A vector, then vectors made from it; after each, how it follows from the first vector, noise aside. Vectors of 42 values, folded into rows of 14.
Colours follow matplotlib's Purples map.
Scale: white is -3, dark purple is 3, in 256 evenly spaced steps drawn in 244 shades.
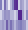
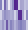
copied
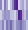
copied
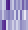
wrapped around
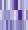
copied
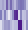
wrapped around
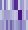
copied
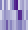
copied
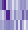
wrapped around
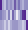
wrapped around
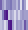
wrapped around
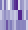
copied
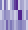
copied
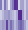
copied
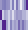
wrapped around
